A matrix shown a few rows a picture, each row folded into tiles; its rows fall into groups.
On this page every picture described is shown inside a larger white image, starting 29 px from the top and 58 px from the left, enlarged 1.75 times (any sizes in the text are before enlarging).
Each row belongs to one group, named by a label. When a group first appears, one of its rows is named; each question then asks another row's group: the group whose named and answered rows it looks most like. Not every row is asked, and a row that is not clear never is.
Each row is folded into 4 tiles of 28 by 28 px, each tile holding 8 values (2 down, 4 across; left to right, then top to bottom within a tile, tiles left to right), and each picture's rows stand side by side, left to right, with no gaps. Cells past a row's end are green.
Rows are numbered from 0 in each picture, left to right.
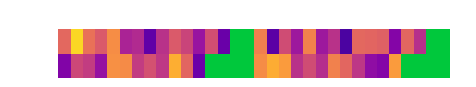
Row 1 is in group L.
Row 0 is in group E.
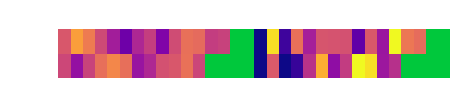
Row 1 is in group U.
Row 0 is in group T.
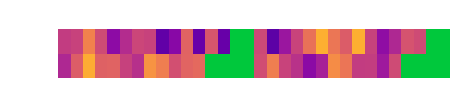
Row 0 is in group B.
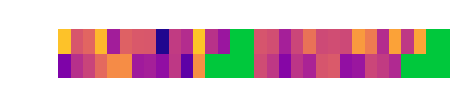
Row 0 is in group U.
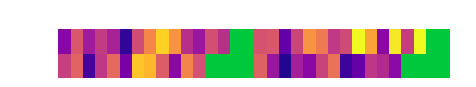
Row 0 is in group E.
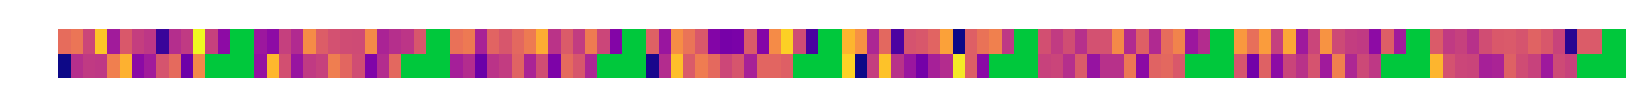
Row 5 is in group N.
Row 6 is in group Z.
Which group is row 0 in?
U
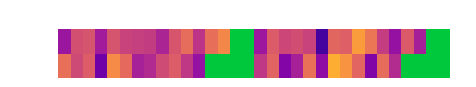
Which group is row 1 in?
E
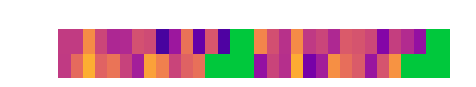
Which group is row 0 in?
B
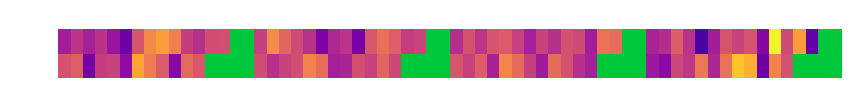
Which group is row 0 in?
E
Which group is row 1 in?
T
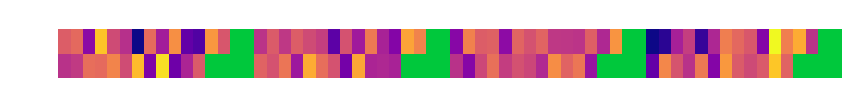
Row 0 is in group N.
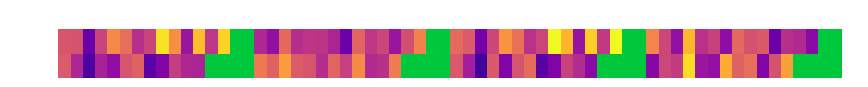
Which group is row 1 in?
L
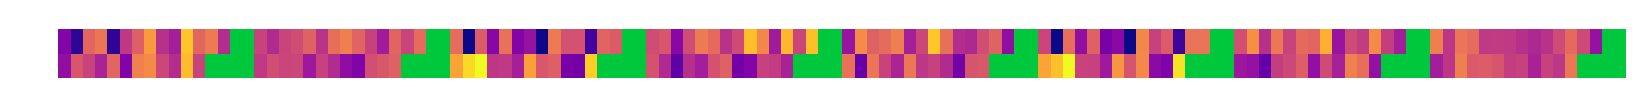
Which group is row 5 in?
L
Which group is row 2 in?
L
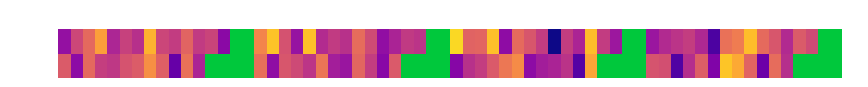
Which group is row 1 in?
Z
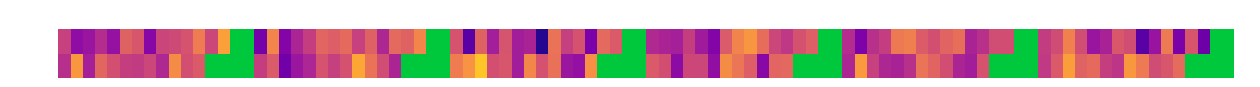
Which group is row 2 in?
L
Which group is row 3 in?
E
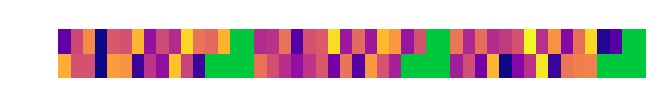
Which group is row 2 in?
N
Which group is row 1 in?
N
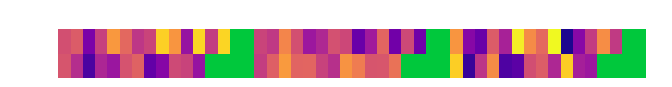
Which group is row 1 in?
B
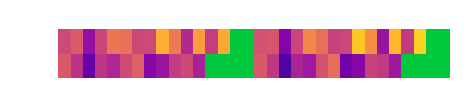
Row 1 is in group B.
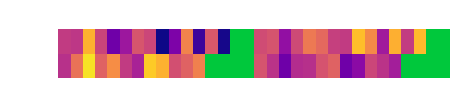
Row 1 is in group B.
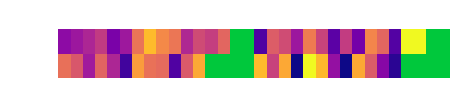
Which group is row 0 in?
E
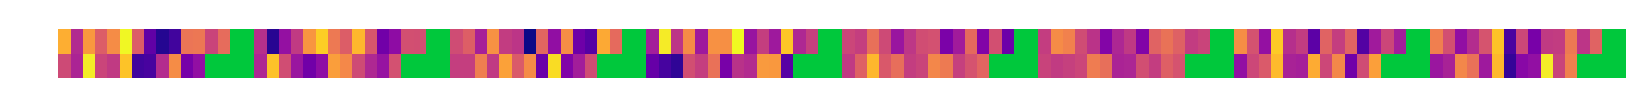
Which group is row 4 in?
B
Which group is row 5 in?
T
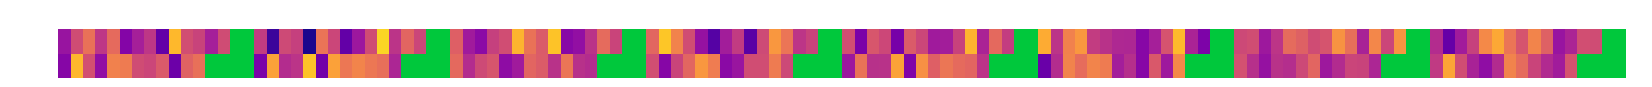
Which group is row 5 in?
U
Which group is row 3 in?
T
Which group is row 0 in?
T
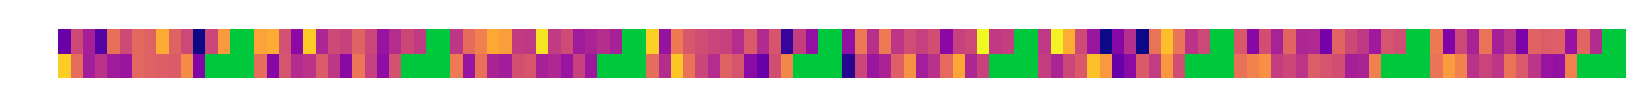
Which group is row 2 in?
Z
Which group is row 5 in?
T
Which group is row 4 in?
U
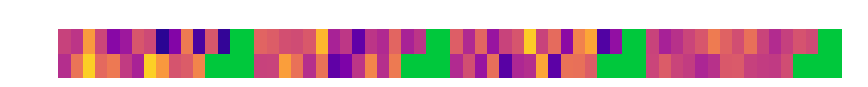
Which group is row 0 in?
B
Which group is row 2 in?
N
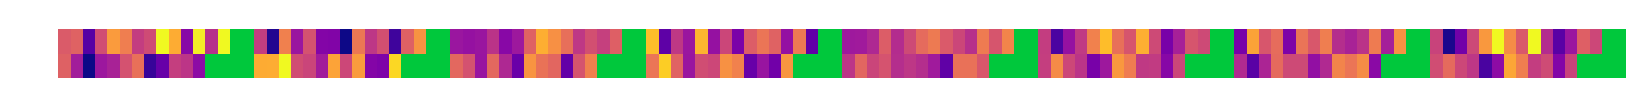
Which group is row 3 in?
L
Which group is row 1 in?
L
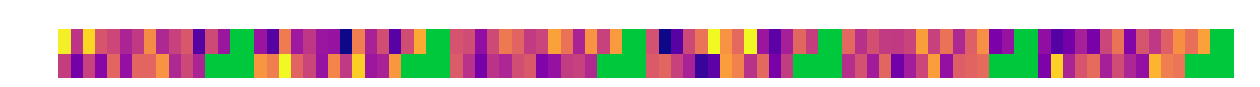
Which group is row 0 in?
Z
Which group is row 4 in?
N
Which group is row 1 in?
L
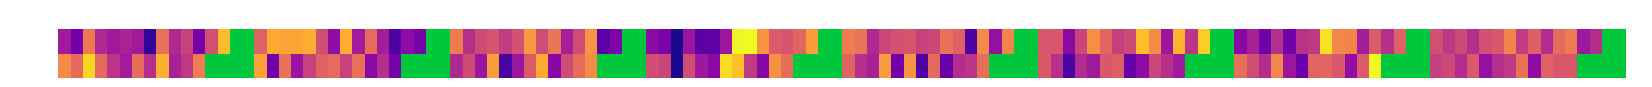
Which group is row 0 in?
L
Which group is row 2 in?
N
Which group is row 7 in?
N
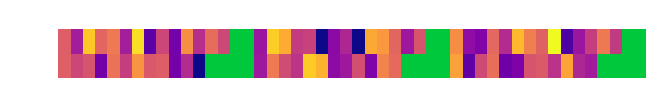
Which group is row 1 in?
T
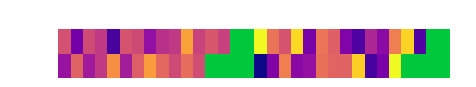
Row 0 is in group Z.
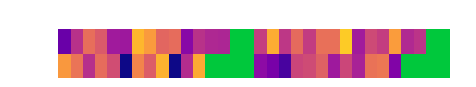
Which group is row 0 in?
E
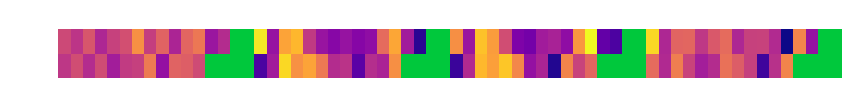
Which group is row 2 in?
U
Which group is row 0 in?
N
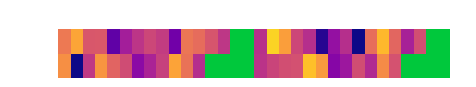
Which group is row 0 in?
T
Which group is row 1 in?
T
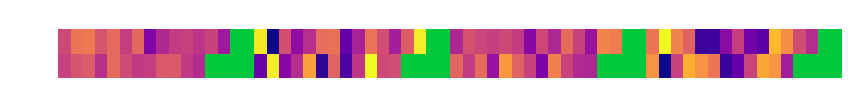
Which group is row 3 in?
T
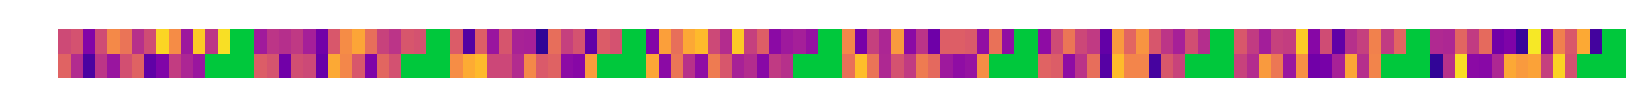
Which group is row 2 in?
L
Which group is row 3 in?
Z
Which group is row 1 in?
E
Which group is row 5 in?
E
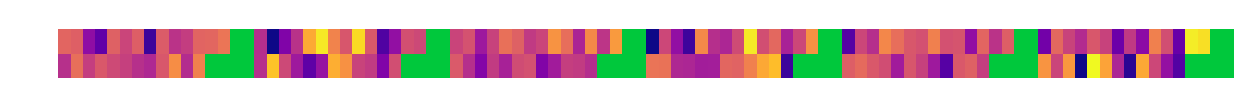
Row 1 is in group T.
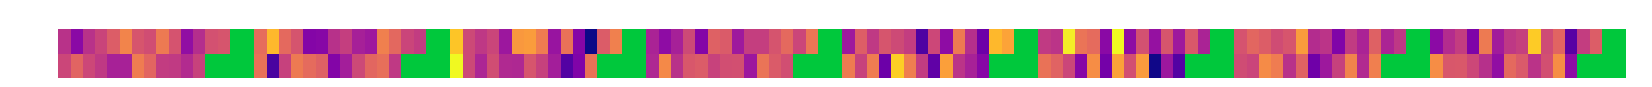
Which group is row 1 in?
T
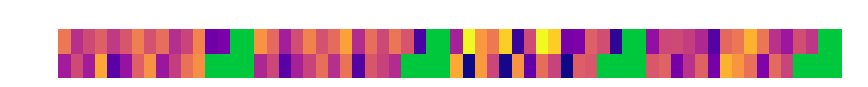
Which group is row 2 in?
Z
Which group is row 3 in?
E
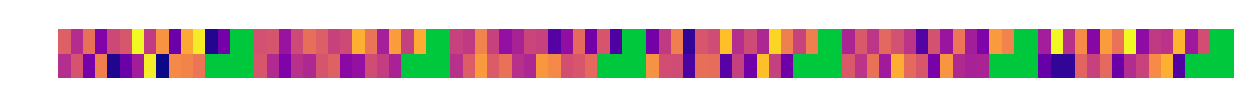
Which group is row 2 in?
B
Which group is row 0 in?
N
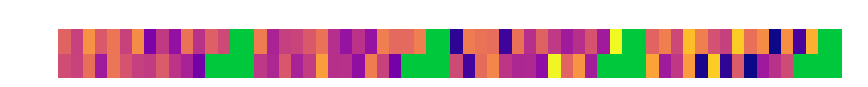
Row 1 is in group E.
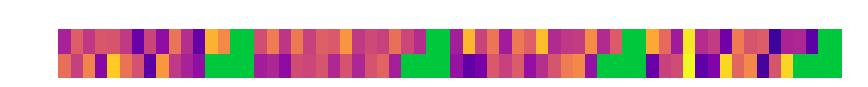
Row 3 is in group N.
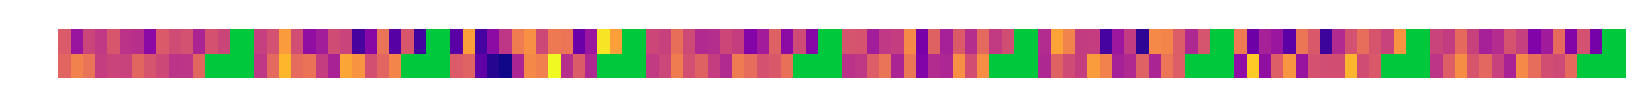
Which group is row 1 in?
B
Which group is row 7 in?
B
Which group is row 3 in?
B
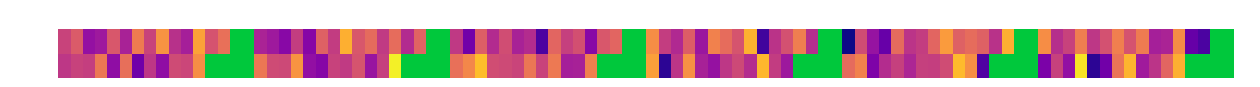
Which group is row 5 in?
N
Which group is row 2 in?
L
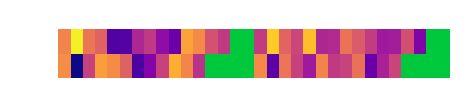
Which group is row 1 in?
Z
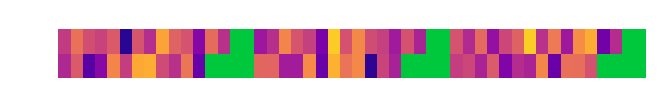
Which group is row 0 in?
E
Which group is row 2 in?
N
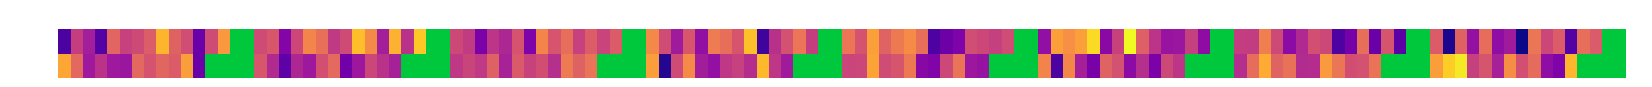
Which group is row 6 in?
B
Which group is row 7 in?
L
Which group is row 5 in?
Z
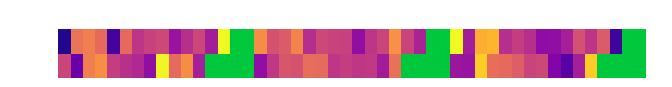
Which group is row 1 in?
U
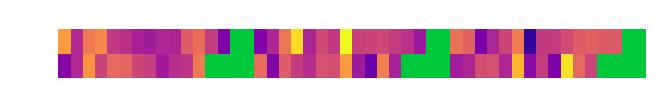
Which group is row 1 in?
Z
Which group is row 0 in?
U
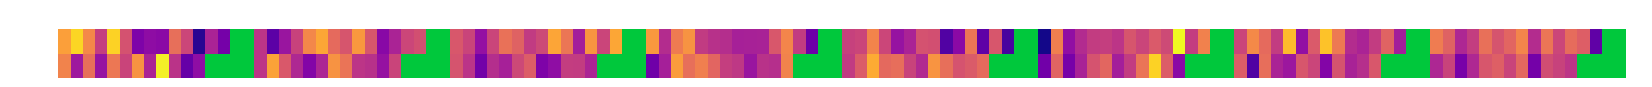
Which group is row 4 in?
B
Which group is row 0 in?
Z
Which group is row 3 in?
U
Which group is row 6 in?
Z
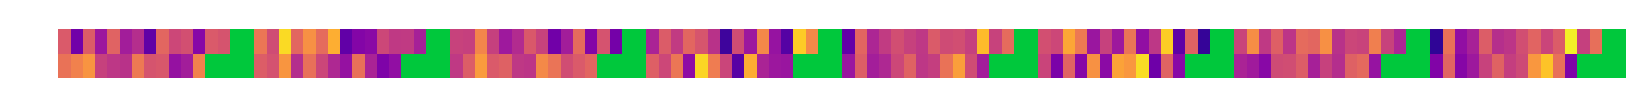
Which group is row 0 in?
L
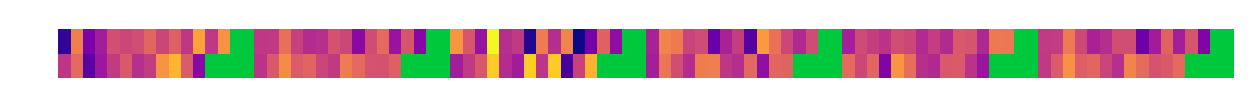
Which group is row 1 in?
B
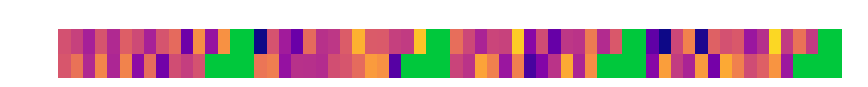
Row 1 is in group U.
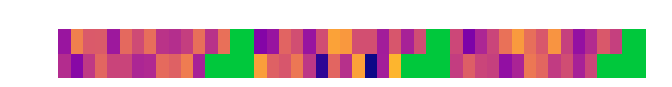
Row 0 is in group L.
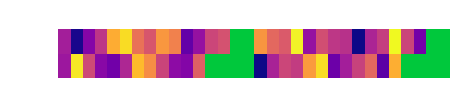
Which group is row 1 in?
U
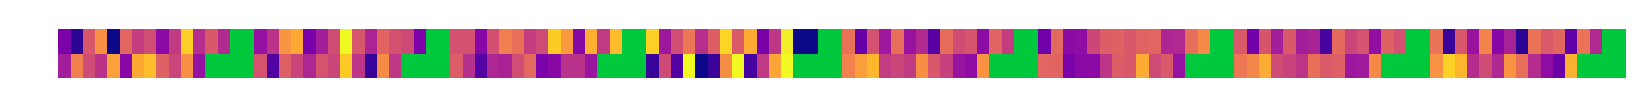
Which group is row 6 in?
L
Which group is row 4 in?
L
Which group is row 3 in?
N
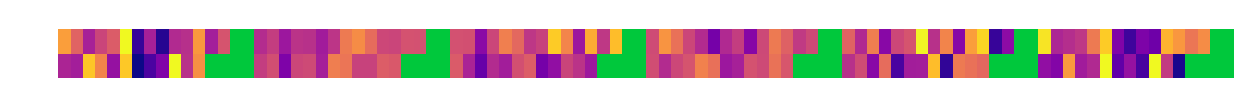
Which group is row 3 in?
T
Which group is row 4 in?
N
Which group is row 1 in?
E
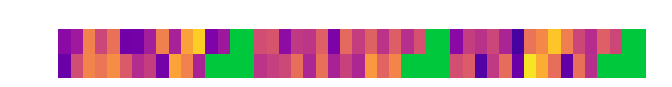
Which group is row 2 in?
E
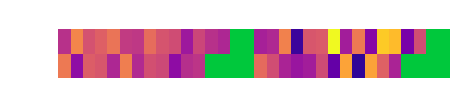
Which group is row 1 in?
N
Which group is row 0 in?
Z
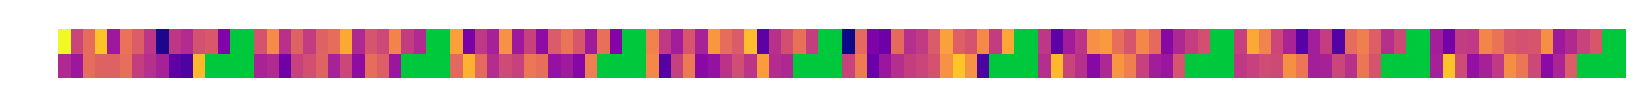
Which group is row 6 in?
T
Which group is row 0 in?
U
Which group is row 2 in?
L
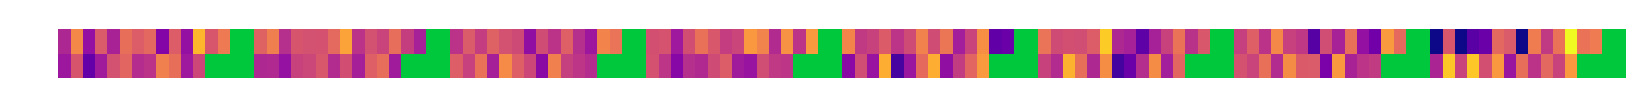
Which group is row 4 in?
N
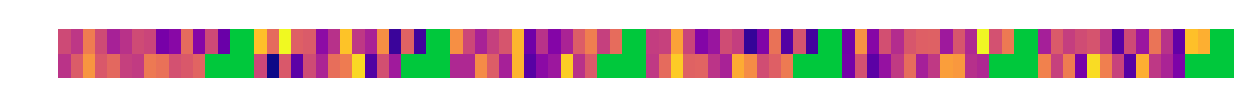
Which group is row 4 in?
U
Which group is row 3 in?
B
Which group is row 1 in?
Z
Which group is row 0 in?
B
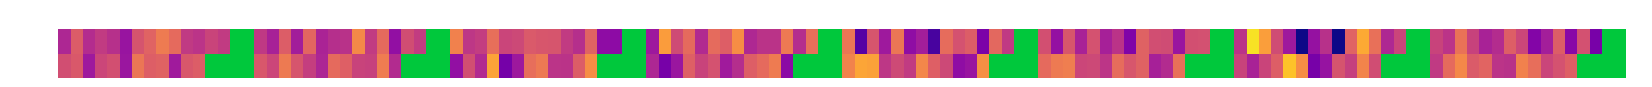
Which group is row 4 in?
L
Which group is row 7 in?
B
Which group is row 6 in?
T
